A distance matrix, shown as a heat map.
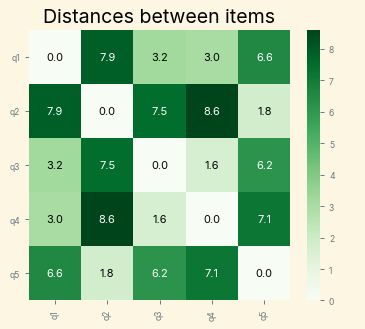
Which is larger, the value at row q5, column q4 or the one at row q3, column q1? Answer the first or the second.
the first
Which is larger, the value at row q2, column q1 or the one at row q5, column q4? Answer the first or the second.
the first
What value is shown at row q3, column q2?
7.5
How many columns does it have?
5
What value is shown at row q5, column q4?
7.1
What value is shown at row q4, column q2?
8.6
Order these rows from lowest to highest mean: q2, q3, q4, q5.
q3, q4, q5, q2
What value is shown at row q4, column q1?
3.0
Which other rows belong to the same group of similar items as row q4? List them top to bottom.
q1, q3
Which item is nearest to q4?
q3
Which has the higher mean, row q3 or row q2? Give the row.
q2
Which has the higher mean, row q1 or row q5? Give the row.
q5
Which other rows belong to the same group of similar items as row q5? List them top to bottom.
q2
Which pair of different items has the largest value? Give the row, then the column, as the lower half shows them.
q4, q2
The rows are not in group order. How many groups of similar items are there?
2
